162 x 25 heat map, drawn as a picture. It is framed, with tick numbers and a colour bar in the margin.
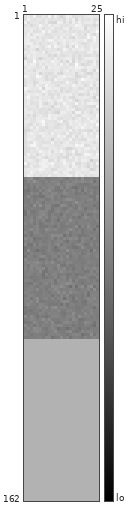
The table splits into 3 rows of 1 panel. Panel 1,1: very high, fine-grained, faint in contrast. Panel 2,1: middling, fine-grained, faint in contrast. Panel 3,1: high, flat.
